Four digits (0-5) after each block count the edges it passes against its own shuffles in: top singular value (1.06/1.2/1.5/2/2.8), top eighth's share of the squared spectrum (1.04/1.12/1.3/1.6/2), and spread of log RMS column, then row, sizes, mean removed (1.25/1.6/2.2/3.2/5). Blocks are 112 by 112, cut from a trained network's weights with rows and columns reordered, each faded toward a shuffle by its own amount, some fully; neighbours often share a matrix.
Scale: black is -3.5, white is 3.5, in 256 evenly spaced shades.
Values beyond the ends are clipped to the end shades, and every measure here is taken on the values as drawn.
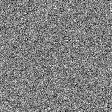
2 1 0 0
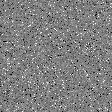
0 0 0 0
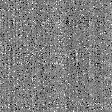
3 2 0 2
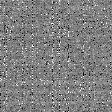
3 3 3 0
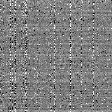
3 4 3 0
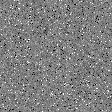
0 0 0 0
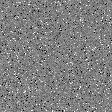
0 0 0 0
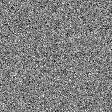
0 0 0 0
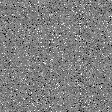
2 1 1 0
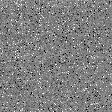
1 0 1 0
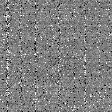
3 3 3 0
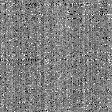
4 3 0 3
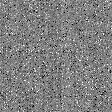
2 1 0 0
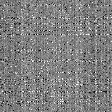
4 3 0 3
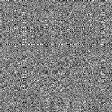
4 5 2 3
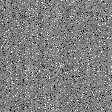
2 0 0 0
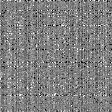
4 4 0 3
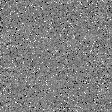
1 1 1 0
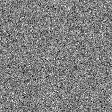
2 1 0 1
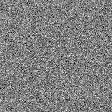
2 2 0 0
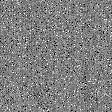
2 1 0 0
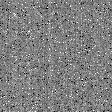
2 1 0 0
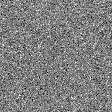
1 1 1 0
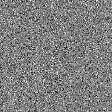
2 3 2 2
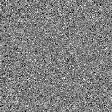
2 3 1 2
